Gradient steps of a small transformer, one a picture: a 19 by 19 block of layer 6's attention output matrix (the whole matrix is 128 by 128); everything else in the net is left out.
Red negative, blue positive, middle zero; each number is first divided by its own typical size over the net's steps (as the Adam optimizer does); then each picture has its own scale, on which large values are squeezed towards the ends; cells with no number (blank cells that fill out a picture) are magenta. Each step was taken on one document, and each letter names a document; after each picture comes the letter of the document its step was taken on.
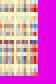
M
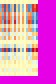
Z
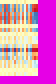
Z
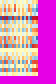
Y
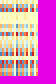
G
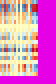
Z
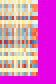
Y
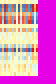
Z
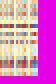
G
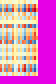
M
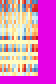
Z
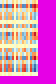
M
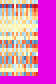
M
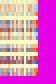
Y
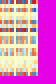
G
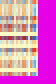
G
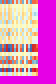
Y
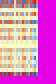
G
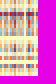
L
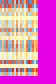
Y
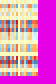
Y
